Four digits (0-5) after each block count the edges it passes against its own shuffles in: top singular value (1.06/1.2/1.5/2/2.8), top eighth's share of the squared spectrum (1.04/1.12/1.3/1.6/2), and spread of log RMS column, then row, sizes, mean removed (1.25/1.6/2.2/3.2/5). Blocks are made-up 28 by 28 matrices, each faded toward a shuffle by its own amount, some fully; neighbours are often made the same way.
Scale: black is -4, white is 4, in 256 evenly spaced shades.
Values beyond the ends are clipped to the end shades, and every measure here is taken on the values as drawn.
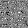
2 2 0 1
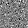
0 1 0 0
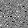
2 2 0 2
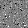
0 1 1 0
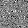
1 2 0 1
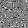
1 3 0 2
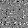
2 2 0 2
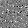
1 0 0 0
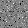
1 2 0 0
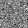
0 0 0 0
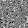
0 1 0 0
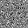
1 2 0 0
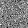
0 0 1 0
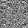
3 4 1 2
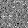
2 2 0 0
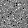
0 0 0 0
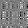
4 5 2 2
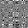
4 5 2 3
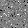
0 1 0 1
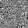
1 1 0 0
